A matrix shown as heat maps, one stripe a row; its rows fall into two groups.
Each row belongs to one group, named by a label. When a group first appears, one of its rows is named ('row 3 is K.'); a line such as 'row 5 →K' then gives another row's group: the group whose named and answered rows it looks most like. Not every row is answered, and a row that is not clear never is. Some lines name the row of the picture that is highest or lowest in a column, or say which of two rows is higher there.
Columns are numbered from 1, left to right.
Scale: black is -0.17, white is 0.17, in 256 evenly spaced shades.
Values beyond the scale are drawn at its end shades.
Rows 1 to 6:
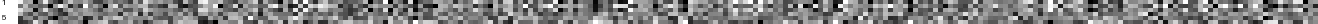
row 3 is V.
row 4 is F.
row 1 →V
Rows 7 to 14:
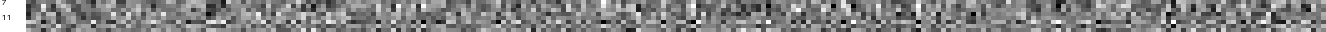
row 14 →V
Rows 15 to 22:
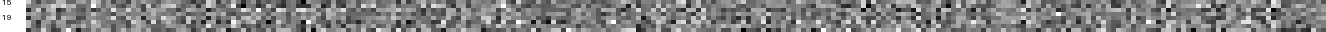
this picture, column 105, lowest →20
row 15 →F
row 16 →F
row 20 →F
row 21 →F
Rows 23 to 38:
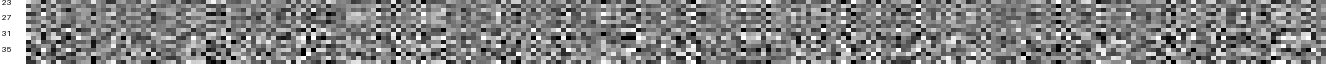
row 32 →V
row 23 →V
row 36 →F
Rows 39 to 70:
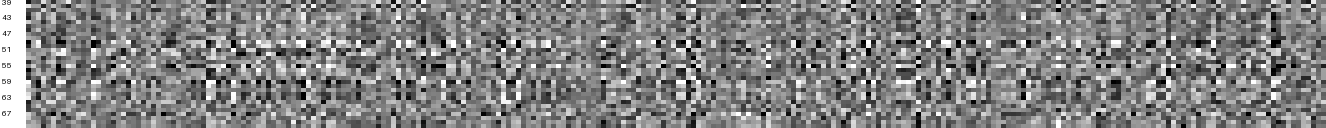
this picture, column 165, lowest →40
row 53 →V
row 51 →F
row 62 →F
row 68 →V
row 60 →F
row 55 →V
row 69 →V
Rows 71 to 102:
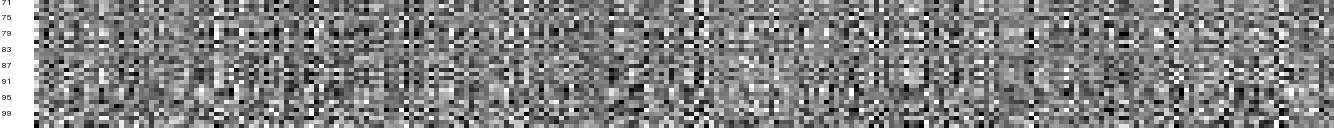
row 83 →F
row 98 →V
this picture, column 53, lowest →98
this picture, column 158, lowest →88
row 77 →V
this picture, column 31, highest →89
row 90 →V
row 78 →F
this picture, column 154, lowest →78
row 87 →V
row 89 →F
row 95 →V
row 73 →F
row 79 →F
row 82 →F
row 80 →F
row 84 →F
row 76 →V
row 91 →F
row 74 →V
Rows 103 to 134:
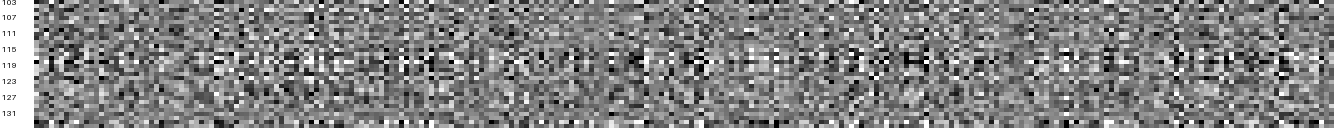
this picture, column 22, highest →128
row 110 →F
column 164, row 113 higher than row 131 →Yes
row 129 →V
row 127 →V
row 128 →F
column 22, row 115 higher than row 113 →No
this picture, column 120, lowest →118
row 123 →V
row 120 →V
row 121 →F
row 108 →F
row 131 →V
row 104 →V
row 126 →F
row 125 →F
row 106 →F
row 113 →F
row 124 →F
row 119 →V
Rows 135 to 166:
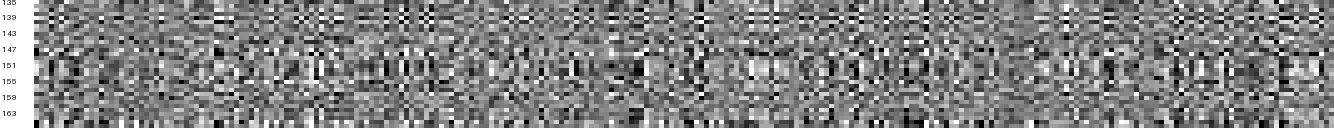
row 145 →F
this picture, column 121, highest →148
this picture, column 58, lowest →148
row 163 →V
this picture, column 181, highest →165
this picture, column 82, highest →166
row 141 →V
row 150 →V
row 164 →V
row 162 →V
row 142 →V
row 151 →V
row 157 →V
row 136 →V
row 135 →F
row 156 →V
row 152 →V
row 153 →V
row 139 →V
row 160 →F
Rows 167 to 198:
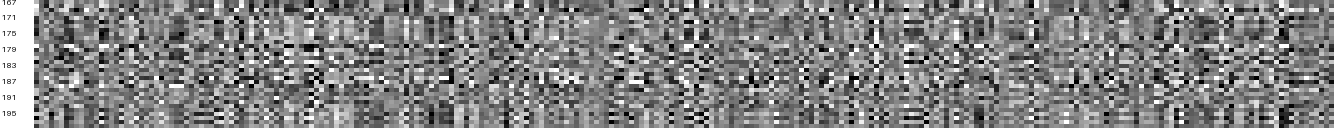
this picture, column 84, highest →169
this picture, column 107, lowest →169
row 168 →F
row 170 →F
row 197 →V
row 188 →F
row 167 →F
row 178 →F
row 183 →F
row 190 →F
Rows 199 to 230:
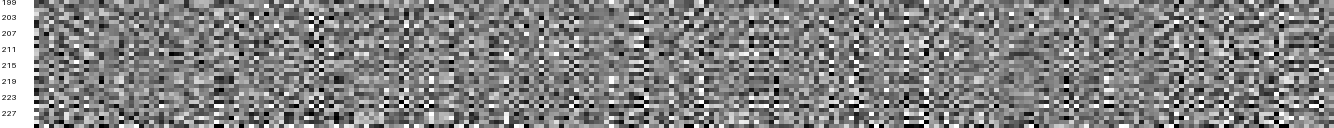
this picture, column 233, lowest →221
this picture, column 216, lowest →225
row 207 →F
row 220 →V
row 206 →V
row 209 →F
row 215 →V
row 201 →V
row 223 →V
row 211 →V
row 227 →F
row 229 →F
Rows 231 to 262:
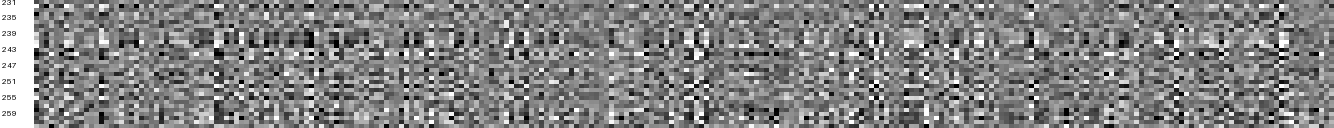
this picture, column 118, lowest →260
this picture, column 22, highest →241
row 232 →F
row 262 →V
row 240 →F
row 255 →F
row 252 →F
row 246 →F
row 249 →F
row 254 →V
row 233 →F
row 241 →F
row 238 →V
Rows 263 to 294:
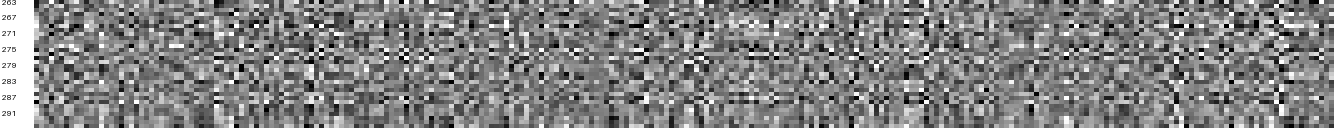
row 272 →F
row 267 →F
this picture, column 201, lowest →286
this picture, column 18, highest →288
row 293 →V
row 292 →V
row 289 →F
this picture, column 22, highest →274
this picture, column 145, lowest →274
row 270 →F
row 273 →F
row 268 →F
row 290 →F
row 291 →F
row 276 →V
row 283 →V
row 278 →F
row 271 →V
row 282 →V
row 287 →V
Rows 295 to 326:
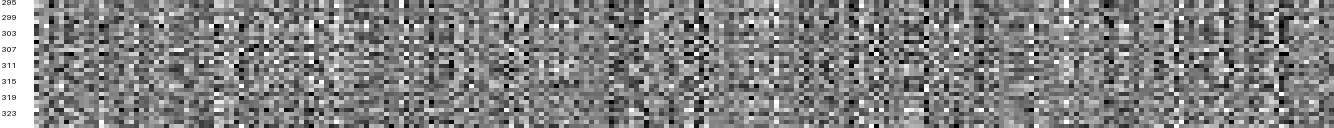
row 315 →V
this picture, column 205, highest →310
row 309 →V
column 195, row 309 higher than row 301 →Yes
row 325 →V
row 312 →F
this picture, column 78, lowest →320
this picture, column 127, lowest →301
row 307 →F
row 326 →F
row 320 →V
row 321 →V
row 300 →V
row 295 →V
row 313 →V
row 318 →F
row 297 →F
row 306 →F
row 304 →V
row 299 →V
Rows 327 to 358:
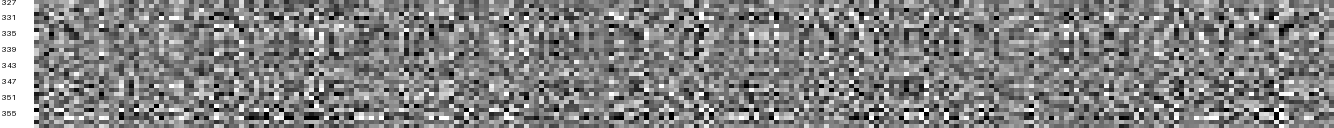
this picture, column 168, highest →356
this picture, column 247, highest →355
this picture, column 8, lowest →334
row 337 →F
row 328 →F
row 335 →V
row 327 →F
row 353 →F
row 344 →V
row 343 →F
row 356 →F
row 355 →F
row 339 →V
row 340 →F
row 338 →F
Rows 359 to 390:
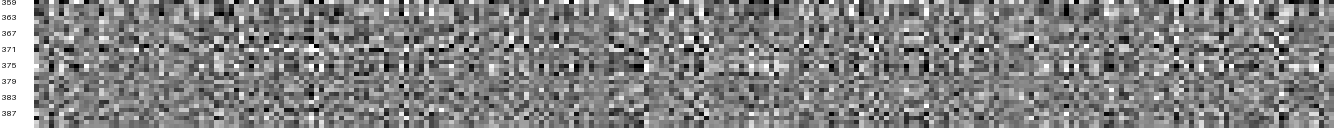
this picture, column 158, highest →375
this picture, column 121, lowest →375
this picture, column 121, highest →359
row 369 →F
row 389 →V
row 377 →F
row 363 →F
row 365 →V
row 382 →F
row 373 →F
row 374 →V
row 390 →V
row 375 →V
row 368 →F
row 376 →V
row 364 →F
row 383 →F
